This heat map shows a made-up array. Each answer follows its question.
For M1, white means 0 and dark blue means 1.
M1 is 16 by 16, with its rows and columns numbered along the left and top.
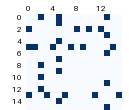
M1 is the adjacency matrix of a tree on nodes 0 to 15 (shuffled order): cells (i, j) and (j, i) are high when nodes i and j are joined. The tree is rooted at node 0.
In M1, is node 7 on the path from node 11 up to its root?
no
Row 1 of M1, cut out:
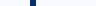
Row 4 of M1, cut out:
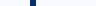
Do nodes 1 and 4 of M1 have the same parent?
yes
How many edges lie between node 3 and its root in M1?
2
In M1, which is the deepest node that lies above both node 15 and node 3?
13
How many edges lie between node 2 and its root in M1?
1
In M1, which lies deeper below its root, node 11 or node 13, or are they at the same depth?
node 11
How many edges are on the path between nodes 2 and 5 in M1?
2
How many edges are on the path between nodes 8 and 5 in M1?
3
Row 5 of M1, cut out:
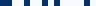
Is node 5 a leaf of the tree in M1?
no
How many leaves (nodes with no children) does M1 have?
12
